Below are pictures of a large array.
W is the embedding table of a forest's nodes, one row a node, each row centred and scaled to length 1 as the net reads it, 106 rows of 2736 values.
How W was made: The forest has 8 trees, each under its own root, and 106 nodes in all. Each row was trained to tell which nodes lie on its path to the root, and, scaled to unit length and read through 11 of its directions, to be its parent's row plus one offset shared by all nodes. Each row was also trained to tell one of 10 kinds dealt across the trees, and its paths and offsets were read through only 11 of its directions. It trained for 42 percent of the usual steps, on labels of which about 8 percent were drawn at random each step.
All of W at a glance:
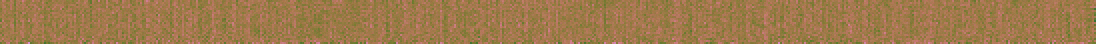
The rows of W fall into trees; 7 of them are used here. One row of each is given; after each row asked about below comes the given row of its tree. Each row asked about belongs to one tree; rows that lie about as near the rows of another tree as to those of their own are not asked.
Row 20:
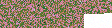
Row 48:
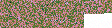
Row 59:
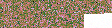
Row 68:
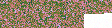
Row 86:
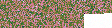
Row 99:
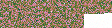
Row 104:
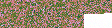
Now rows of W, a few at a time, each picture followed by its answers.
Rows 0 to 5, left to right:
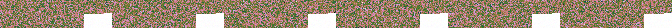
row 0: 59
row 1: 59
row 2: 48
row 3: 68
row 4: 99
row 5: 48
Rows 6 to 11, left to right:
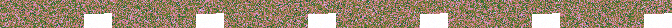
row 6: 99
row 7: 104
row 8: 48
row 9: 68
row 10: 59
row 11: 48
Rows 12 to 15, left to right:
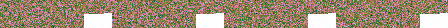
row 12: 99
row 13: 104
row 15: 99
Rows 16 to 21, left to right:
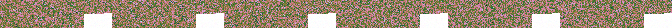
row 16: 48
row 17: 104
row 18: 104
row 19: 68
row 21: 59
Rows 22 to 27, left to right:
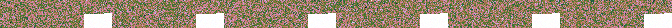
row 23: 48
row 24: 68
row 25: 68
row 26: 68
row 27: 68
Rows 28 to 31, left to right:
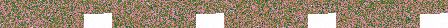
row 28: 59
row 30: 59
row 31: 59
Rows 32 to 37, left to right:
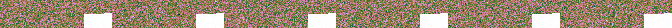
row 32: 104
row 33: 104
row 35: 99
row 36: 20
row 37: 48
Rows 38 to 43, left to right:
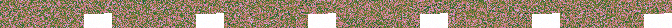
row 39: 68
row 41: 99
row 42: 68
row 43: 104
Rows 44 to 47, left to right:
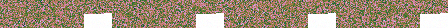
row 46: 99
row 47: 68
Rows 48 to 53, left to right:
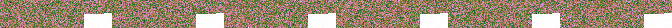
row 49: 20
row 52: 99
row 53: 59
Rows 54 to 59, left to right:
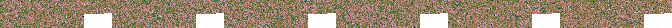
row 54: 99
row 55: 68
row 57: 68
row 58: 104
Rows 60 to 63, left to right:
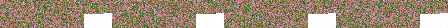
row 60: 104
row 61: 99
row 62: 99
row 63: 68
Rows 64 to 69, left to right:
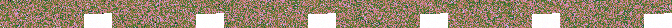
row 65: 99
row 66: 86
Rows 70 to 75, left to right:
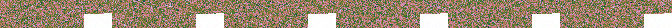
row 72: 48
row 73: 104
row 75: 104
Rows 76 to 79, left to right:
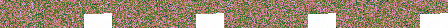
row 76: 104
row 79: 68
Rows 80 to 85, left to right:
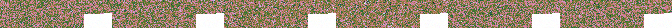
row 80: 104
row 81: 68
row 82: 99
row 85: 104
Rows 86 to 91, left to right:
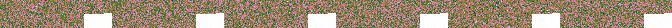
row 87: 86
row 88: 104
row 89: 59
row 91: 99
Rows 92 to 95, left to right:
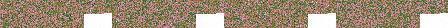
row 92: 104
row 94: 48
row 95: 48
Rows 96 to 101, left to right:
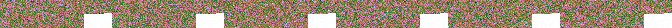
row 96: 99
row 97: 99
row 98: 86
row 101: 48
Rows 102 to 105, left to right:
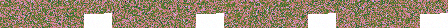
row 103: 59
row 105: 68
